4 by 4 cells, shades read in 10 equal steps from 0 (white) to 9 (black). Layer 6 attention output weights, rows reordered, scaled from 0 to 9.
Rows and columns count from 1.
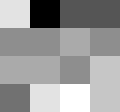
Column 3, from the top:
6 3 4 0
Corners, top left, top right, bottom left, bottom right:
1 6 5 2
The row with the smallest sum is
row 4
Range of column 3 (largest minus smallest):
6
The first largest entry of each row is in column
2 1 3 1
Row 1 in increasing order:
1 6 6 9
